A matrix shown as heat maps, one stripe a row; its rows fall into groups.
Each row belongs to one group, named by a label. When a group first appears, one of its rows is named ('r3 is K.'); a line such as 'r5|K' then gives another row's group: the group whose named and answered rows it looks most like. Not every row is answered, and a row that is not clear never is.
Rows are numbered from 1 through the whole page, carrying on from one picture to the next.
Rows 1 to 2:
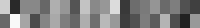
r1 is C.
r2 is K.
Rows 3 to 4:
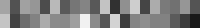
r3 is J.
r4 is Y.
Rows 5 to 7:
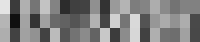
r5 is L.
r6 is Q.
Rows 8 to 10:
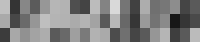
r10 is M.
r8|C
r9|Y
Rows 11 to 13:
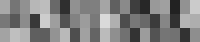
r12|K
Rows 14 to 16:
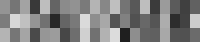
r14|Y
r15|M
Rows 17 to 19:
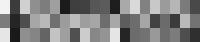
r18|Y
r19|C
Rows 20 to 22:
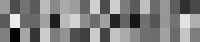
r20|Y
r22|Q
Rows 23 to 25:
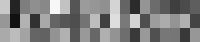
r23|C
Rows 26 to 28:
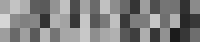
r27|C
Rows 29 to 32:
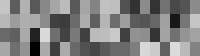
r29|C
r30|M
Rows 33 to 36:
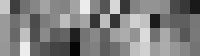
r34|J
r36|L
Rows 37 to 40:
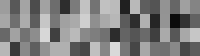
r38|Y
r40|C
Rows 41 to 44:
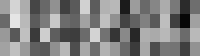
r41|K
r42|K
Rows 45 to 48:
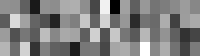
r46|M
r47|Y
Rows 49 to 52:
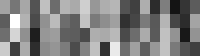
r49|Y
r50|K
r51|K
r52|Q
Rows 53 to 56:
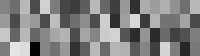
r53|L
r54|J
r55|C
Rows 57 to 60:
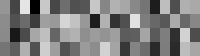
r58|J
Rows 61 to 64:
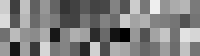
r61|L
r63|M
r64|Q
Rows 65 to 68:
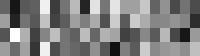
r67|K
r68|L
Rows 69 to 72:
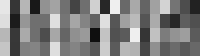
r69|Q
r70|J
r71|J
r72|J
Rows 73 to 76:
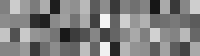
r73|M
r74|J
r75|L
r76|J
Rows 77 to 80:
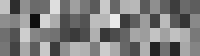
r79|L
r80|Y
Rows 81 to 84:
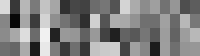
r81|L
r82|Q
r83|M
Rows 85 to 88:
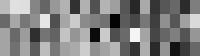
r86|M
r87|J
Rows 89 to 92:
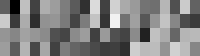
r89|Q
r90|Q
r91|M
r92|L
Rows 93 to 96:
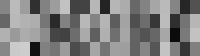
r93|Q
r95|M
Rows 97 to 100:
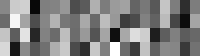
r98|K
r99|J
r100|C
